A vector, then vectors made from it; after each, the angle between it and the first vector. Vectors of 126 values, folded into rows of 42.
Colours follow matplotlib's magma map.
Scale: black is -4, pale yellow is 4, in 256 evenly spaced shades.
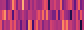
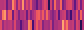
nearly parallel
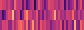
partly opposed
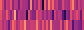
orthogonal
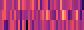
partly aligned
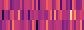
partly opposed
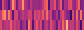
nearly parallel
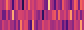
nearly opposite
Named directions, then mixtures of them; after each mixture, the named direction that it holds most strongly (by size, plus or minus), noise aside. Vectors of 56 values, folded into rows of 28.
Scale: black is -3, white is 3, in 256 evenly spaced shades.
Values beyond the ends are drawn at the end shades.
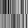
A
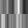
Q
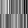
A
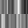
Q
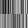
A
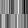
Q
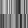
A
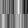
Q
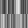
Q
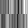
Q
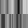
Q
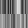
A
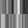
Q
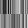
A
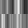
Q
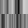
Q
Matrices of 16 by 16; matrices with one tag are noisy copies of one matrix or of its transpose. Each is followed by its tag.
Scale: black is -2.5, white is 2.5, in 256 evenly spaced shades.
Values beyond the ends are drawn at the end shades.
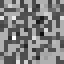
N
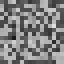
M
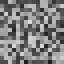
M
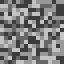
N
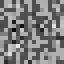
N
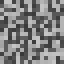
N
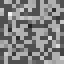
M
